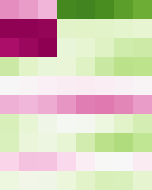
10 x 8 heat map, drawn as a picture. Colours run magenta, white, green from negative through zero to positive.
The ninth with the lowest average is the top left. An odd patch, lower than its surroundings, sits in the top left. Neither half mirrors the other. Overall the values sit about 50% of the way up the scale.
